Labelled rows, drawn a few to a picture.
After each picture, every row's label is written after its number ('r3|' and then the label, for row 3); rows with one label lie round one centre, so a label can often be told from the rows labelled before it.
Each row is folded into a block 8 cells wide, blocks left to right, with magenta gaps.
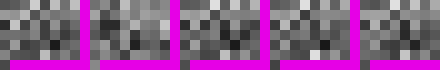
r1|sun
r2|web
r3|sun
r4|sun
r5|sun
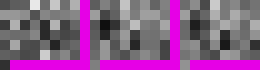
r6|sun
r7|web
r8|web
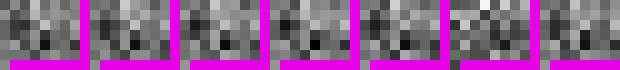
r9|web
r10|web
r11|web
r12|web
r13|web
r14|sun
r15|web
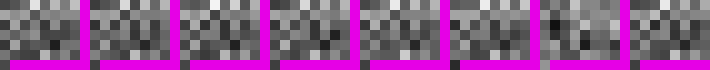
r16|sun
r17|sun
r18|sun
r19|sun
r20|sun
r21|sun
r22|web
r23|sun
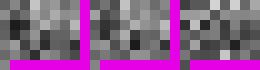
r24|web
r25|web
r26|sun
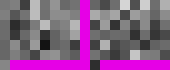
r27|web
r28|sun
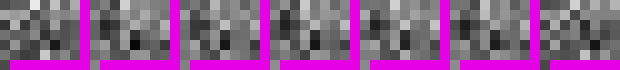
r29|sun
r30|web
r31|web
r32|web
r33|web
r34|web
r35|sun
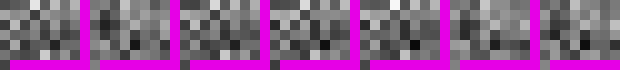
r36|sun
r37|web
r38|sun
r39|sun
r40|sun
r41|web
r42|web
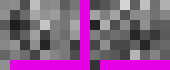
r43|web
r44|sun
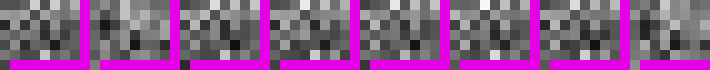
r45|sun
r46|web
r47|sun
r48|sun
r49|sun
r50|sun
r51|sun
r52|web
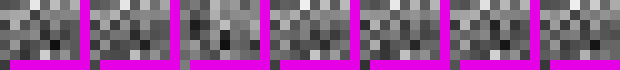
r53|sun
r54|sun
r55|web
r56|sun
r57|sun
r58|sun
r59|sun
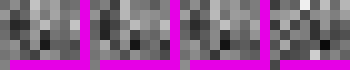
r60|web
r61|web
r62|web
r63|sun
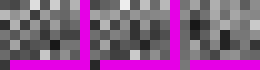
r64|sun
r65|sun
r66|web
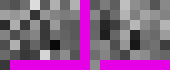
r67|sun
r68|web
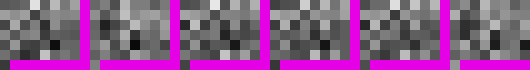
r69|sun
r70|web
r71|sun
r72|sun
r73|sun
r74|web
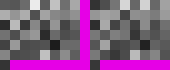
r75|sun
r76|sun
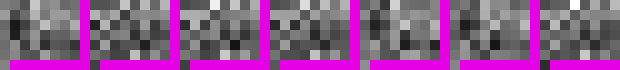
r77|web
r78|sun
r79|sun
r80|sun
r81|web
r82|web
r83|sun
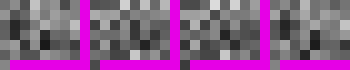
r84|web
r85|sun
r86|sun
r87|web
